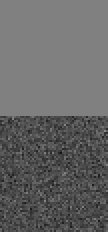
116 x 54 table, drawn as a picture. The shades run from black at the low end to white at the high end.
The table splits into 2 rows of 1 panel. Panel 1,1: middling, flat. Panel 2,1: low, fine-grained.
